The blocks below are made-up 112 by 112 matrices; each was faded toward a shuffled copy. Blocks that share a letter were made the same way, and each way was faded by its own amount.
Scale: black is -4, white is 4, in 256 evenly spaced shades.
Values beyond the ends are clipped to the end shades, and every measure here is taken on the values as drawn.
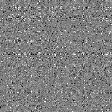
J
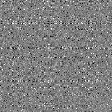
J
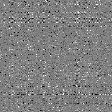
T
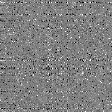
T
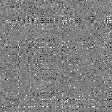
T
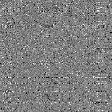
J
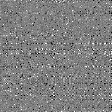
T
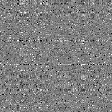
J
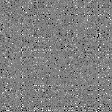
T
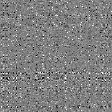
T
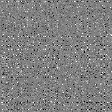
T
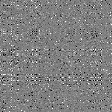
T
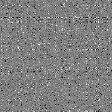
T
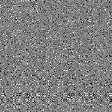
J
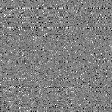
J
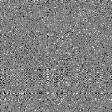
J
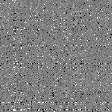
T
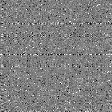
J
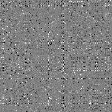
T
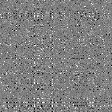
T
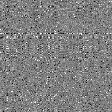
J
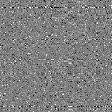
J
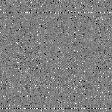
T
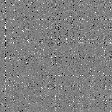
T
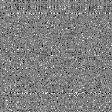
J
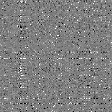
T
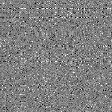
J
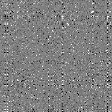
T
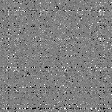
T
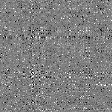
T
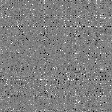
T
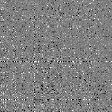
T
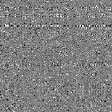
J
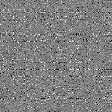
J
